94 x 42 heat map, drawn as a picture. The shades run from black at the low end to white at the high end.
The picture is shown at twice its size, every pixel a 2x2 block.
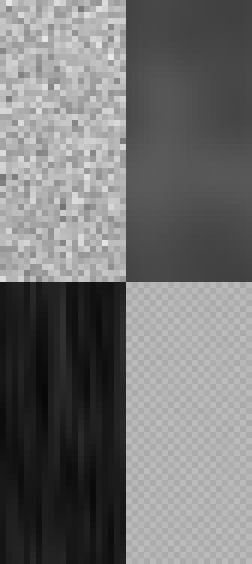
It is made of 2 by 2 panels. Panel 1,1: high, fine-grained. Panel 1,2: low, smooth, faint in contrast. Panel 2,1: very low, streaked downward, faint in contrast. Panel 2,2: high, checkered, faint in contrast.
